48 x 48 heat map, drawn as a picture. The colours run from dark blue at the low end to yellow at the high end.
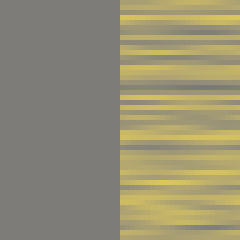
It is made of 1 by 2 panels. Panel 1,1: middling, flat. Panel 1,2: high, streaked across.
